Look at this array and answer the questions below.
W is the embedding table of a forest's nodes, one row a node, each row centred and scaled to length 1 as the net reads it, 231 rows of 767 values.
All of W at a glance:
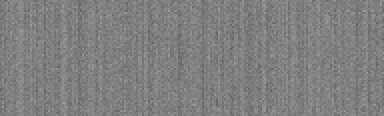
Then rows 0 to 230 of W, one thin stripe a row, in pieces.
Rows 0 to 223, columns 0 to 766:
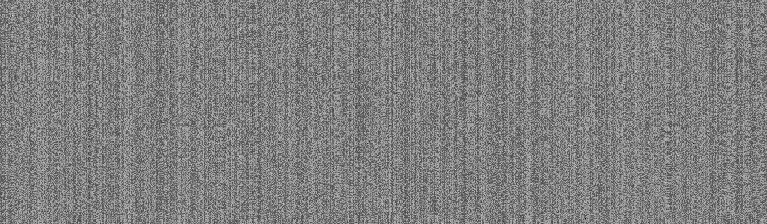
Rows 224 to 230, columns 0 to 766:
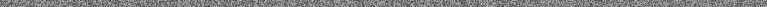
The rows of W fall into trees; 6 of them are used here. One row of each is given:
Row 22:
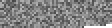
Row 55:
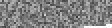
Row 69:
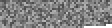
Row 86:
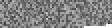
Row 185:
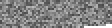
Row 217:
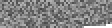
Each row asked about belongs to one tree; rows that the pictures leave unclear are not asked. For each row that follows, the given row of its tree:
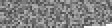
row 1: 217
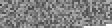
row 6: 86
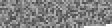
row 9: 217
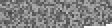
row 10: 217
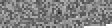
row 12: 217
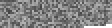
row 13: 22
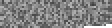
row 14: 55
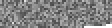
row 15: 55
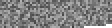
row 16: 55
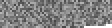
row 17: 86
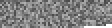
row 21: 69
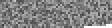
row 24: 217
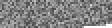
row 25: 217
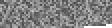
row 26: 55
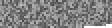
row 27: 55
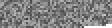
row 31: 22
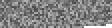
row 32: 22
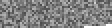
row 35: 185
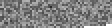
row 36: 22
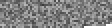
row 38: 217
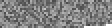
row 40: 86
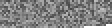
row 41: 69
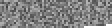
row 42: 55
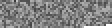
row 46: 69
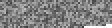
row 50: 22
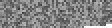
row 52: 22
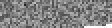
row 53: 22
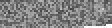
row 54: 69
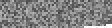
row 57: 69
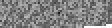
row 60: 55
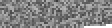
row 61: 217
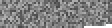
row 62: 55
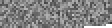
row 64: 55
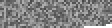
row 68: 22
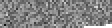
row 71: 86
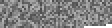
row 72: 55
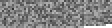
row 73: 69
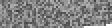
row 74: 217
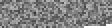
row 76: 217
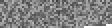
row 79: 55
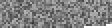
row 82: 217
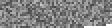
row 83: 22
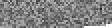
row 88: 217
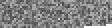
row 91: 217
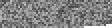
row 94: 69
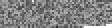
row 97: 185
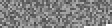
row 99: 86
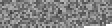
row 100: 217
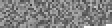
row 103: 86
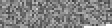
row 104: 185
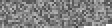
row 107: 69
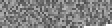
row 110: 86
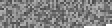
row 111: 22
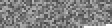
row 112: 185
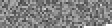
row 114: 86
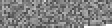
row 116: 185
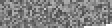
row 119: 217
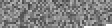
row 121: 55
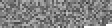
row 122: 22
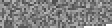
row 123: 55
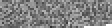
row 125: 86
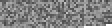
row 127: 69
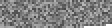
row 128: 69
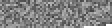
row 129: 69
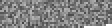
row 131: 185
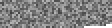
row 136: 217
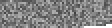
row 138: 69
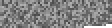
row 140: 55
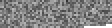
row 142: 22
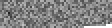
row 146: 217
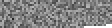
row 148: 55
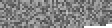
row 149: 22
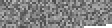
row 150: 55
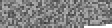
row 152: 185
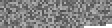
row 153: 22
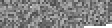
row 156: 55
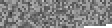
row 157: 55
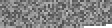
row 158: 69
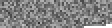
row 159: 217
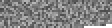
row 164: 22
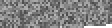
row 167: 55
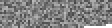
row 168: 185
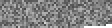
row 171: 69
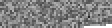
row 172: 217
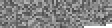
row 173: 22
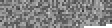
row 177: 22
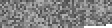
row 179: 69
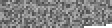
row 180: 217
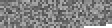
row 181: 22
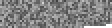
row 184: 55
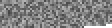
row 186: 22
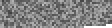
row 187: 69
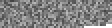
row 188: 22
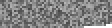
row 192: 217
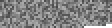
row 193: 22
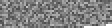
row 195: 185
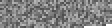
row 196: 22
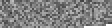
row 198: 69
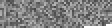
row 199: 22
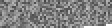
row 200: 55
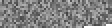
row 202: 55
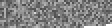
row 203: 22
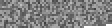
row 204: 55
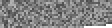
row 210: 69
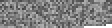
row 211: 69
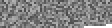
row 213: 55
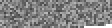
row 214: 86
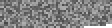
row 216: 22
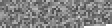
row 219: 217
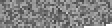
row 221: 217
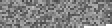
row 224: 185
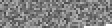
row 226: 86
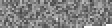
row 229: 55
